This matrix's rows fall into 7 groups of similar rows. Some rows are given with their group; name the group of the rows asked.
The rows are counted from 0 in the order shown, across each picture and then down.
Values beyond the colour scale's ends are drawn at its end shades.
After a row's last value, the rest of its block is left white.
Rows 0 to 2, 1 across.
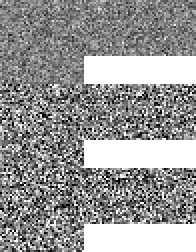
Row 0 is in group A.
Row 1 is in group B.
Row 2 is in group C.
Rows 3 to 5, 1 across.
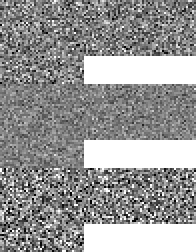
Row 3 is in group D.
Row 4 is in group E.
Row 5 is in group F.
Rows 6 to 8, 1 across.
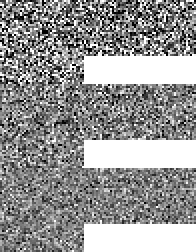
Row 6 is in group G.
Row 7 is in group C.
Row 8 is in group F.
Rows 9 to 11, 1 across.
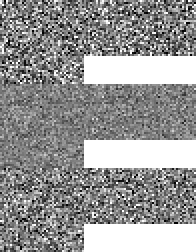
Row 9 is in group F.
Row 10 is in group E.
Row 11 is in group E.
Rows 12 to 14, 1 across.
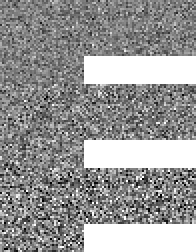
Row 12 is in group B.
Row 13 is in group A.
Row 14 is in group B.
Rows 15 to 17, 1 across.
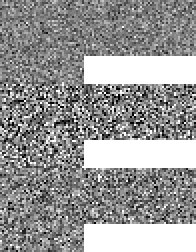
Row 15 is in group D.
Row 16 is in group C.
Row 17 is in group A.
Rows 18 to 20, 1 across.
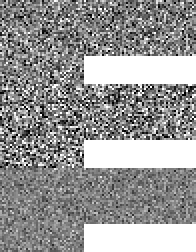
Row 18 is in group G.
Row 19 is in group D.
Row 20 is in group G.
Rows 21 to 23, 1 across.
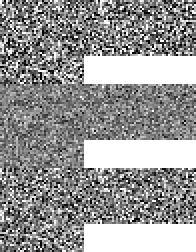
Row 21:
F
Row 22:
E
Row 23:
F
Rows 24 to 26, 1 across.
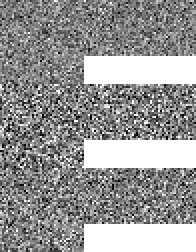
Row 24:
G
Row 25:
F
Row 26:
G
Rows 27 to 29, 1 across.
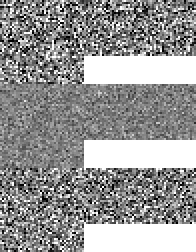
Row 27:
C
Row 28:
A
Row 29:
G
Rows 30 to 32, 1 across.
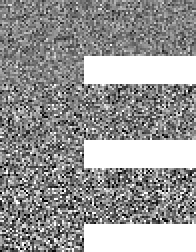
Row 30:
C
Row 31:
D
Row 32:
D
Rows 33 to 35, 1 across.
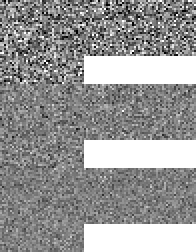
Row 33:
E
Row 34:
D
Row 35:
G
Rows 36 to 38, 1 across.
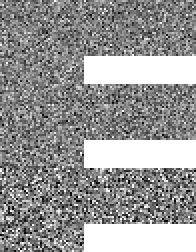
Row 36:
G
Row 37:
D
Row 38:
F
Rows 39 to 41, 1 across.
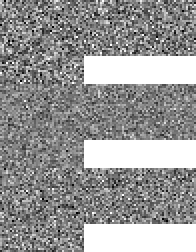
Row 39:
F
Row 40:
A
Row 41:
D
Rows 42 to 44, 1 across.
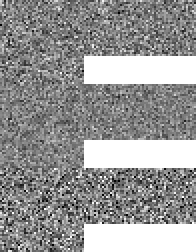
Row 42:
F
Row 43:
C
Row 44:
G
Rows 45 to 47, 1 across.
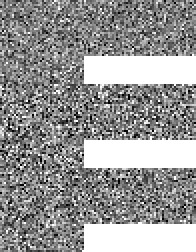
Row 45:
G
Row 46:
F
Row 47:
C
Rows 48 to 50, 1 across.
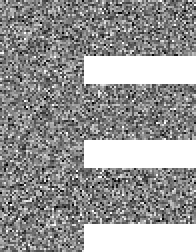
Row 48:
E
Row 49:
A
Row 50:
C
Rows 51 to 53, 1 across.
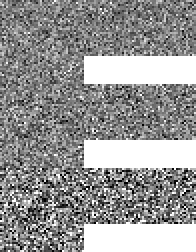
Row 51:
G
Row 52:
E
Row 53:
E
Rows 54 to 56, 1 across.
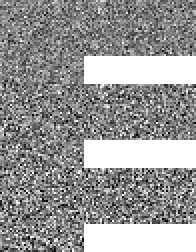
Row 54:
A
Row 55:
F
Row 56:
D
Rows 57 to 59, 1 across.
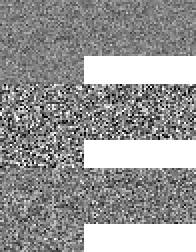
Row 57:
C
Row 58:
D
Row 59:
E
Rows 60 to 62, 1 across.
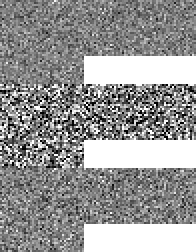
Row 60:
G
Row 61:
A
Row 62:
G
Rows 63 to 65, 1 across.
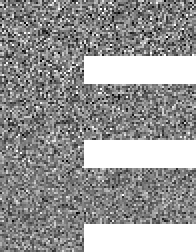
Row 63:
G
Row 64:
C
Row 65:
D
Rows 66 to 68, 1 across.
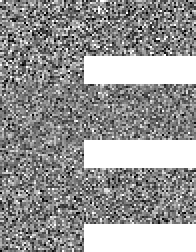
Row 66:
A
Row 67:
F
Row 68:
D
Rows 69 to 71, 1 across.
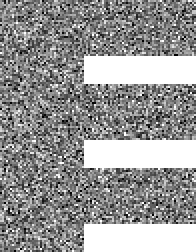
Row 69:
E
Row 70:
B
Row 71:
F
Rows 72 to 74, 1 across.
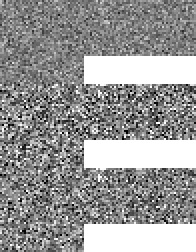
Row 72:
F
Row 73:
A
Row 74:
A
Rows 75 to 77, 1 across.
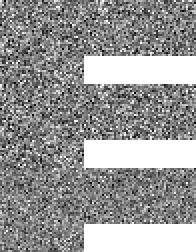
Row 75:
F
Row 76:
F
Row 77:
G
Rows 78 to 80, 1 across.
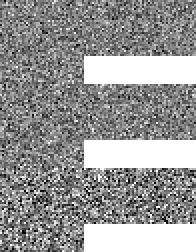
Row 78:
D
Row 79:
F
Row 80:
A
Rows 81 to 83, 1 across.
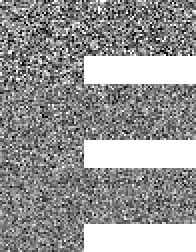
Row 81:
A
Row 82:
D
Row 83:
B
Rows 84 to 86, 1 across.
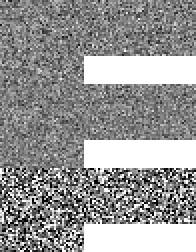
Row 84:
B
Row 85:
E
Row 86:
F
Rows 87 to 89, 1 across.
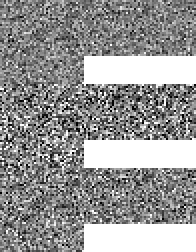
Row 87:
C
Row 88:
G
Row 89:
C
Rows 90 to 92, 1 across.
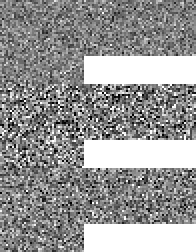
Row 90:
G
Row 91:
C
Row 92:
B
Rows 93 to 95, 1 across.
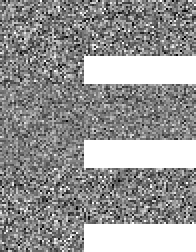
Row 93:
E
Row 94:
E
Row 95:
G
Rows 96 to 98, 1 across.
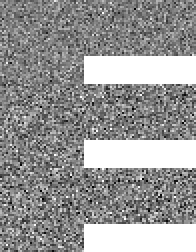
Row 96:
G
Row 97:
E
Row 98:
B
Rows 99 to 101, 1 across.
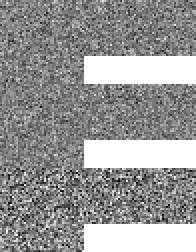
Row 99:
A
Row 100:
E
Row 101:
C
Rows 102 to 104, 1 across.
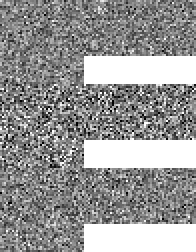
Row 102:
A
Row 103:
G
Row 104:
C
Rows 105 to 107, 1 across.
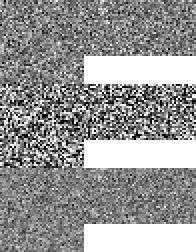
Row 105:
F
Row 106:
E
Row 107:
A
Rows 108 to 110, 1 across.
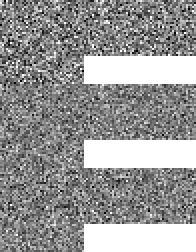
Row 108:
F
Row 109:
F
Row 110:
C
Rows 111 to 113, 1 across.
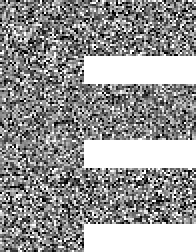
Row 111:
E
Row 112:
C
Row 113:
B
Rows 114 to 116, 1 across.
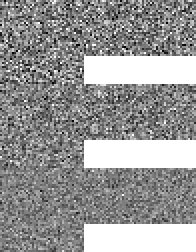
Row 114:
D
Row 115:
A
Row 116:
D
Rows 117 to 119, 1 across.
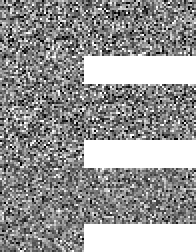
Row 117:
C
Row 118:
E
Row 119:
F
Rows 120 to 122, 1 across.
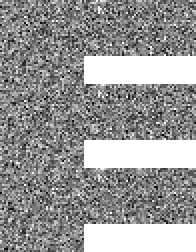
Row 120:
A
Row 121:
A
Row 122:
A
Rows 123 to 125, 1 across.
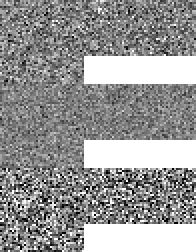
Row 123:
A
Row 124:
D
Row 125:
E
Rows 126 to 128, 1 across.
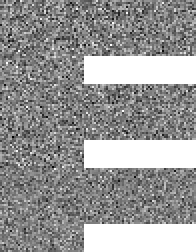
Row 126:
C
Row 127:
D
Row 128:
G
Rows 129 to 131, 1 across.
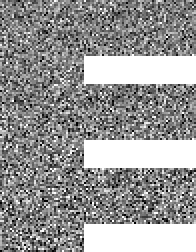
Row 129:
G
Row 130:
G
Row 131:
D
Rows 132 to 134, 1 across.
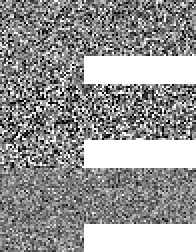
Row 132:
G
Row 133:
C
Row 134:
D
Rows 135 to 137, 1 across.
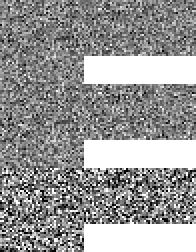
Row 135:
C
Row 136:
C
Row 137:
D
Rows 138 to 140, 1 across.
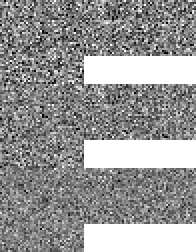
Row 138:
D
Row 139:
D
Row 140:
G
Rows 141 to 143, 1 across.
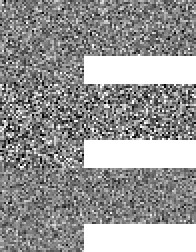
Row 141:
F
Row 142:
F
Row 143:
C
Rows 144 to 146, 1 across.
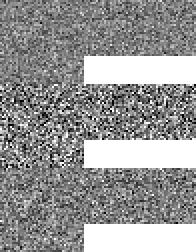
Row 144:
E
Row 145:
G
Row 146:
E
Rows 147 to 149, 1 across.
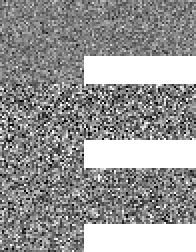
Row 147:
D
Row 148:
G
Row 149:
A
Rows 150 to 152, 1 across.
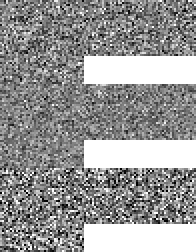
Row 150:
E
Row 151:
A
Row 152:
D
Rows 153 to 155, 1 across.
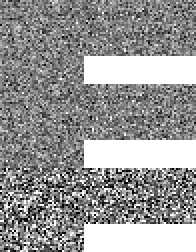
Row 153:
B
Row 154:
B
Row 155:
E
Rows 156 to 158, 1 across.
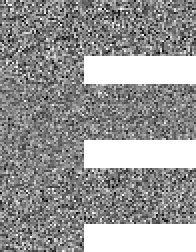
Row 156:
C
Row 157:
A
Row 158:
D
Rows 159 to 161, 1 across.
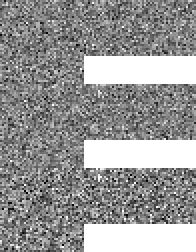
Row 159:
D
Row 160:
A
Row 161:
A
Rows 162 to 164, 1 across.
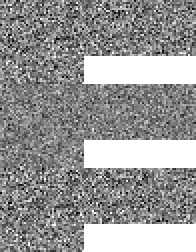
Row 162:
C
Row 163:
F
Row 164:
C
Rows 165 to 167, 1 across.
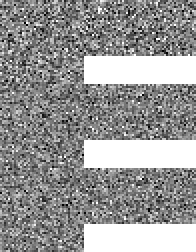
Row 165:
A
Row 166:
B
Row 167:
B
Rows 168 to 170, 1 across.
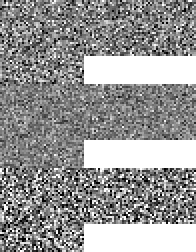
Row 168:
D
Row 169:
E
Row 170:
F
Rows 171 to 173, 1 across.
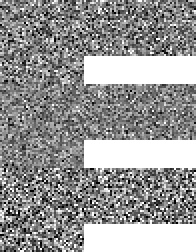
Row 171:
A
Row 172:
A
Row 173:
F
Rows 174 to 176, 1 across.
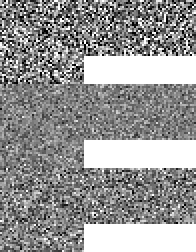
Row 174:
G
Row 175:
F
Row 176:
E
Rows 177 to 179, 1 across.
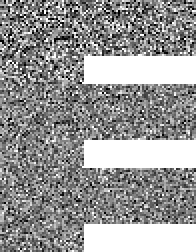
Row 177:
C
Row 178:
C
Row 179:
F
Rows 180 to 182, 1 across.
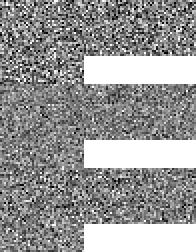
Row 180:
D
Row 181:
D
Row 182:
C
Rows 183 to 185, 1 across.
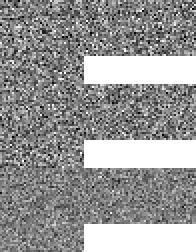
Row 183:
B
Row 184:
D
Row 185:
C
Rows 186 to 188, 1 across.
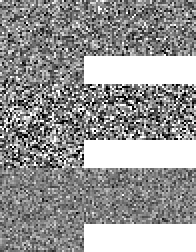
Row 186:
A
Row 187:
E
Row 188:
D
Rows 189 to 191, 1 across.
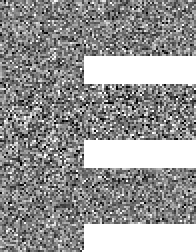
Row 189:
D
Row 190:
E
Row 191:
C
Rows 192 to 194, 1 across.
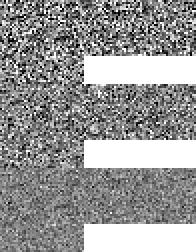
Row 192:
C
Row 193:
A
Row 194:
C
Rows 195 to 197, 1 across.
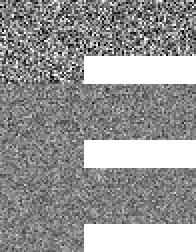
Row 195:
G
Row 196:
C
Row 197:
A
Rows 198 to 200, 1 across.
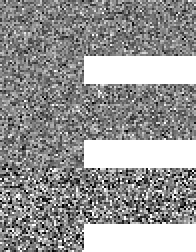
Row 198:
E
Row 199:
A
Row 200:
B
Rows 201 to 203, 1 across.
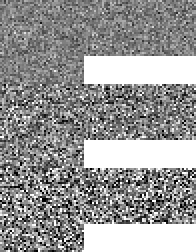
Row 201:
E
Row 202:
E
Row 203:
B
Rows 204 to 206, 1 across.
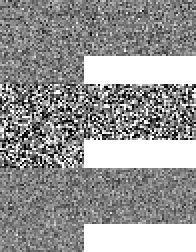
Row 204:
B
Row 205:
F
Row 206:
C
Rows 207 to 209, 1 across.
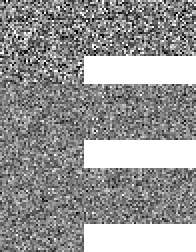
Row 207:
E
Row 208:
E
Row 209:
D
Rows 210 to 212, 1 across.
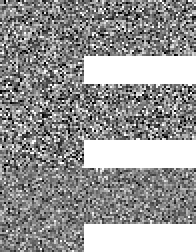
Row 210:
E
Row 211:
B
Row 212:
F
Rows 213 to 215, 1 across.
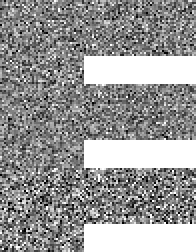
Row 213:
D
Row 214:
A
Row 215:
A
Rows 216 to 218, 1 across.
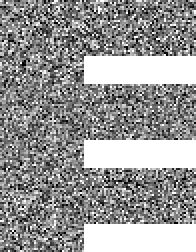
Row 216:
A
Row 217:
E
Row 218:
E
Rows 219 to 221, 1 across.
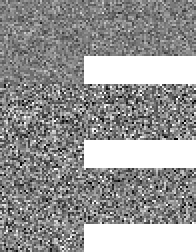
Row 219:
E
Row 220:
E
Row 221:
G
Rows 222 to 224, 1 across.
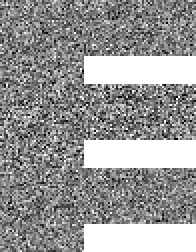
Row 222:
D
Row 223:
E
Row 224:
C
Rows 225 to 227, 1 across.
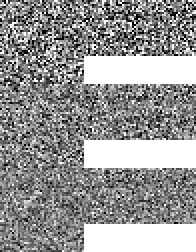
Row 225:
E
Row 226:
B
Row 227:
E
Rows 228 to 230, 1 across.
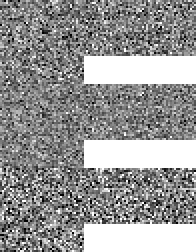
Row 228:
B
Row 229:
B
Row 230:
F
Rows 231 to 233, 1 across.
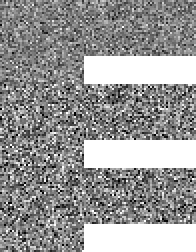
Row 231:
D
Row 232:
D
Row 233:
C
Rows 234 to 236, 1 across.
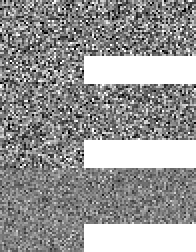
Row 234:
D
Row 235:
F
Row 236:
G
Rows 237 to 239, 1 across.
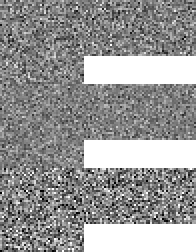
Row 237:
C
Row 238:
F
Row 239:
D
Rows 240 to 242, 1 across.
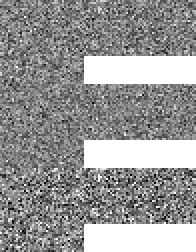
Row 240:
A
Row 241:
B
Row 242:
A
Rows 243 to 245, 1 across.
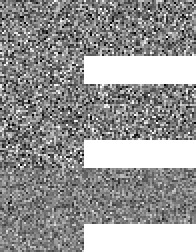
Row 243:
G
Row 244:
F
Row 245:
C
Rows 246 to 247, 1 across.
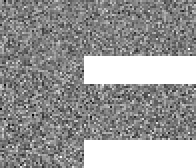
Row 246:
F
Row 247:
F
